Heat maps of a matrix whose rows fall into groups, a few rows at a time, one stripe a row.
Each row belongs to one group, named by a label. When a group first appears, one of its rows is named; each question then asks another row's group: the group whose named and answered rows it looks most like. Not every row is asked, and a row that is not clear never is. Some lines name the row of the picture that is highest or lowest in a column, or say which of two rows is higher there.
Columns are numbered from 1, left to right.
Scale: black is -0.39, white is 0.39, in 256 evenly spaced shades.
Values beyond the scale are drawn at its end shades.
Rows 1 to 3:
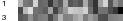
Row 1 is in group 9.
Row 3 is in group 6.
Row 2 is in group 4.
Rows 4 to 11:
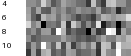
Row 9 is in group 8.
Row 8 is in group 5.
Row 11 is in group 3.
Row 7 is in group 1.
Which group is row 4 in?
9
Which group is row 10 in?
3
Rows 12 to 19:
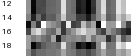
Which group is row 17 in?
6
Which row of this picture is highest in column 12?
16
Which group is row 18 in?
8
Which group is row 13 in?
8
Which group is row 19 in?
8
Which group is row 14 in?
8
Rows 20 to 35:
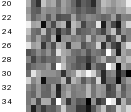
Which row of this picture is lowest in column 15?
34
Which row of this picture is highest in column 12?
30
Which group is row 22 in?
9
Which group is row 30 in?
4
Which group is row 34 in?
5
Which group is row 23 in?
1
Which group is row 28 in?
8
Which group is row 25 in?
6
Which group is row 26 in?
1
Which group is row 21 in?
8
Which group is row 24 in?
9
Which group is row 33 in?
6
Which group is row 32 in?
6
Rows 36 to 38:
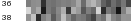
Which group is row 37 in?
1
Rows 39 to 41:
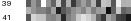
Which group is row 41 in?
4
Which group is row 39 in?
3
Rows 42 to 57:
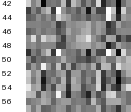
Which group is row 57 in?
1
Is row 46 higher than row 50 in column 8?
No
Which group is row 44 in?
5
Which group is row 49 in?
5
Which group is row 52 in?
1
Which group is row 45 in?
6
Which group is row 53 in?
1
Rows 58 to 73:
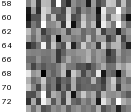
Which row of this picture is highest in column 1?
68
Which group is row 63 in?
6
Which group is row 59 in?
3
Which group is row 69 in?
9
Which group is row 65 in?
6
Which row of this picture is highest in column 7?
58
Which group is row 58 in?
5
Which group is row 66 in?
6
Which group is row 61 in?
3
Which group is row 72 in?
3
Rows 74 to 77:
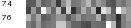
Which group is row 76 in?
1
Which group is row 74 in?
6
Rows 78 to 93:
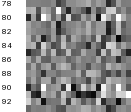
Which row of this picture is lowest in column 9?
79
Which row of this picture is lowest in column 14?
91
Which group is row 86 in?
1
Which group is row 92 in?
1
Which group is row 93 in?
6
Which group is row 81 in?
6
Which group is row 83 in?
1
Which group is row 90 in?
3
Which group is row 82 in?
6
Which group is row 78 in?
6
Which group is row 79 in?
5
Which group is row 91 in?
8
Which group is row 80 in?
3
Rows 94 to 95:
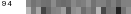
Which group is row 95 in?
1
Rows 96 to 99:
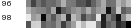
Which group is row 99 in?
4
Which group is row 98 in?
1
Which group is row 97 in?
6
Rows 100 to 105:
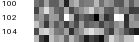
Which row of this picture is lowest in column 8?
104
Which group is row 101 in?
4
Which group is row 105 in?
8
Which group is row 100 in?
6
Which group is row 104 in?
4
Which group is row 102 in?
5
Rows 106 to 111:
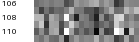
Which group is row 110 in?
5
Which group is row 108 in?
5
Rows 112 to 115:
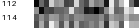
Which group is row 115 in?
3
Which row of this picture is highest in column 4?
115
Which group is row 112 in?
3
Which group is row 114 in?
3
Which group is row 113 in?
8
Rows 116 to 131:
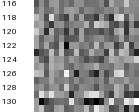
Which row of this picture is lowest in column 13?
130
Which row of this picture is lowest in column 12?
130
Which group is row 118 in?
9
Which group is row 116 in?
3
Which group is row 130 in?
8
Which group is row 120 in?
9
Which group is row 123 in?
3
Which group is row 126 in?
5
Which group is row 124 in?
8
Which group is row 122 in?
6
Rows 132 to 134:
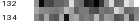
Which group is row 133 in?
5
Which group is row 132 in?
8
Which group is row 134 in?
6
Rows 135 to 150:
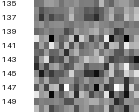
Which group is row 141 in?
3
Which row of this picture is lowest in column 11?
145
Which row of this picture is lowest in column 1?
144
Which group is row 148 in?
1
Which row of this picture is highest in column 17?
147
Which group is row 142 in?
6
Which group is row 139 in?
6
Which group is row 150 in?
1
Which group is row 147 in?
5
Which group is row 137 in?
8
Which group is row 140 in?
1
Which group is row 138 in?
4
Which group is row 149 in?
6
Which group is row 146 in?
1
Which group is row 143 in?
4
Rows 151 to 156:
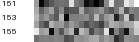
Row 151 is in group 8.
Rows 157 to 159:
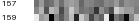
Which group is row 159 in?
1
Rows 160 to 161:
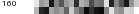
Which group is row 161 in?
8
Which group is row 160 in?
1
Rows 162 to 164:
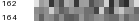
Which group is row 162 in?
1
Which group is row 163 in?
9
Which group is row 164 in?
9
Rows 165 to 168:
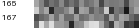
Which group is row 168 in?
4
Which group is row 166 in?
1
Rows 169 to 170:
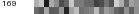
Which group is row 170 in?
6
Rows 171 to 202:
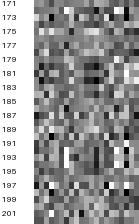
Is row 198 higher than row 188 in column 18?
Yes
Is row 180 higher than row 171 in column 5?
No
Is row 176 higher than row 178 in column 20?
Yes
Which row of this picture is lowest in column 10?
201
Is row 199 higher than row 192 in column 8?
No
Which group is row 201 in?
3
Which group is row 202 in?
6
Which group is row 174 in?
8
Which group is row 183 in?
9
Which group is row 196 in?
4
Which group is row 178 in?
4
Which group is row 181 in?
3
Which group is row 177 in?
6
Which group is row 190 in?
1
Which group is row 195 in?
8
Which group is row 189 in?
4
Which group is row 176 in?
4
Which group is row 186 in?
6
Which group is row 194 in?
5
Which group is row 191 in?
3
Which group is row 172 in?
5
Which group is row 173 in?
1
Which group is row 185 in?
4
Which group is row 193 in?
5
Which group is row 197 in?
3
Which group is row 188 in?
4
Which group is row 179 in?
5
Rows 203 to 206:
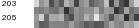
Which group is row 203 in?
1
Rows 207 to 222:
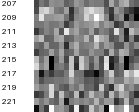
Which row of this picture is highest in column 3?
208
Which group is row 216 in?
1
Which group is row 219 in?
9
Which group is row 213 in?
6
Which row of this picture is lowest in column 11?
217
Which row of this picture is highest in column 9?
222
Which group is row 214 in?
3
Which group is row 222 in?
3
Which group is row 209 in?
4
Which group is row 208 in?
4
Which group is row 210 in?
6
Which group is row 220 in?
3
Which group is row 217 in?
8
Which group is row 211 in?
5
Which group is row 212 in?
4
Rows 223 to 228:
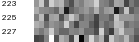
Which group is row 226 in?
5
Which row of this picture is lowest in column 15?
228
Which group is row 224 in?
6
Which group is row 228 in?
3
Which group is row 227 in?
9
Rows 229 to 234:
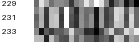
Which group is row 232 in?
5
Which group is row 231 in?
5
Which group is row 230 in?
5
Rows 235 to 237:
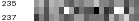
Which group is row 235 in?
4
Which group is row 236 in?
5
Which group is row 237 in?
3
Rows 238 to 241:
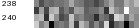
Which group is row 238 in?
8
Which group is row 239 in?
3
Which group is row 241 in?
1
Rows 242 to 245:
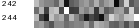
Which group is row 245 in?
4
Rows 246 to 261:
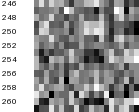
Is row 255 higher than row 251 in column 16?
Yes
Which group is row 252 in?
9
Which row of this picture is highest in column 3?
249
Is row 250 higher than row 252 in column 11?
Yes
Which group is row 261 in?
3
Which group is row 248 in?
9
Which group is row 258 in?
4
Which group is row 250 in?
4
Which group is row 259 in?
1
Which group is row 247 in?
5
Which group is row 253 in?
8
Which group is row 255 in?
9
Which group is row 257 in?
6
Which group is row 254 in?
8
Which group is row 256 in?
6
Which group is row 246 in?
4
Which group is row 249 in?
4
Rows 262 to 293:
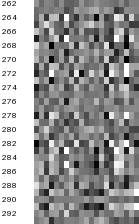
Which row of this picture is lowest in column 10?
272
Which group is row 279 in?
9
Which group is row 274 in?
3
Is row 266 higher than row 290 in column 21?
Yes
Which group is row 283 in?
5
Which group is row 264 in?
5
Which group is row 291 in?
8
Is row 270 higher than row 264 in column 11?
Yes
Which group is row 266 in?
9
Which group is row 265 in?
4
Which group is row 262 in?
9
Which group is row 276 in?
6
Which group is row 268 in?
1
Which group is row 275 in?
3
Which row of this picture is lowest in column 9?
285
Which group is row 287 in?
1
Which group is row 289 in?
8
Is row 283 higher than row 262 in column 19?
No
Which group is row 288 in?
1
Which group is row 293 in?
4
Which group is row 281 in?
1
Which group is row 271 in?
3
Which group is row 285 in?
5
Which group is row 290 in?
4
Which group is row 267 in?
5
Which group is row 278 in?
3
